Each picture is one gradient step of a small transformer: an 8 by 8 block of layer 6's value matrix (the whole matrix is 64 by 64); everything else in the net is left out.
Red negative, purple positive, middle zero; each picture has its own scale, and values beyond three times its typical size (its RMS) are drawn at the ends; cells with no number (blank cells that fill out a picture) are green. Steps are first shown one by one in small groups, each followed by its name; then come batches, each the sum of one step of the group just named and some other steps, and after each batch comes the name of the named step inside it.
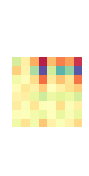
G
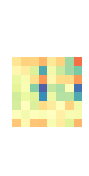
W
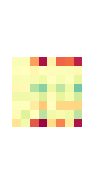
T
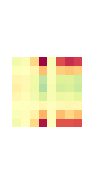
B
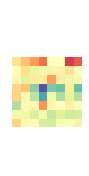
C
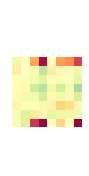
T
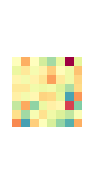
C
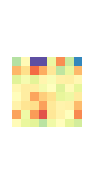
W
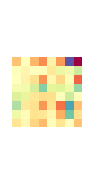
W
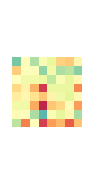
G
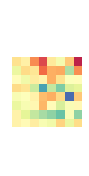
C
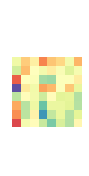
W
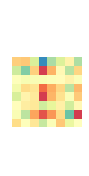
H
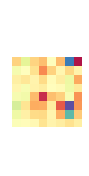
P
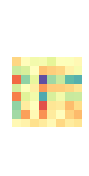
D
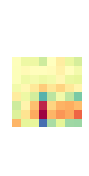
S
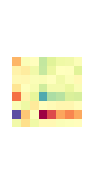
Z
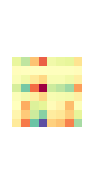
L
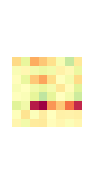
S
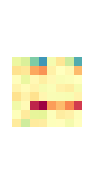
S
